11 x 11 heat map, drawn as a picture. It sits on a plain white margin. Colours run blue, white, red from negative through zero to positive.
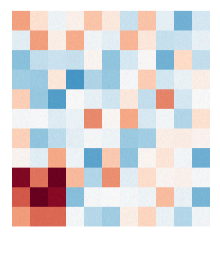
Odd rows or columns: none. Odd patch: higher, in the bottom left. Roughest part: bottom left. Ninth with the highest average: bottom left.
